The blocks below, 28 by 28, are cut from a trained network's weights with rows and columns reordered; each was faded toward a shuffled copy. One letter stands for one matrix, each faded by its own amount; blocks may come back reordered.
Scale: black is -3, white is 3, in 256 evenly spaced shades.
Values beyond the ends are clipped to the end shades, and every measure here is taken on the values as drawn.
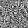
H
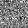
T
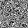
T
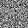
T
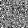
T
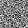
H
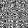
H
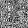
H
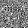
T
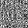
H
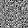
H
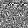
T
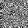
H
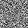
T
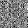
H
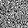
T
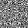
H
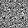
T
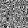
H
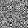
H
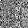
H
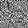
H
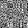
H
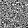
T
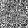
H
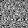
T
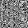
H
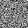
T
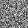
T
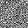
H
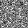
T
